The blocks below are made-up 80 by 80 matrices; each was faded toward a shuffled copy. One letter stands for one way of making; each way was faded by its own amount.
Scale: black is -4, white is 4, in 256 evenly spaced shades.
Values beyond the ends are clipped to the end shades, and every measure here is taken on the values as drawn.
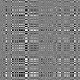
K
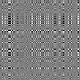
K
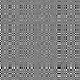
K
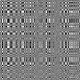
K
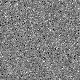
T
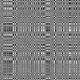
K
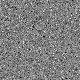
T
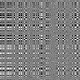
K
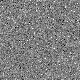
T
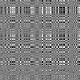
K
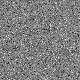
T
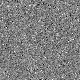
T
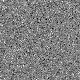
T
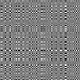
K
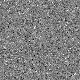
T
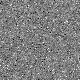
T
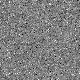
T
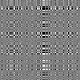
K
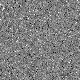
T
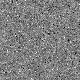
T
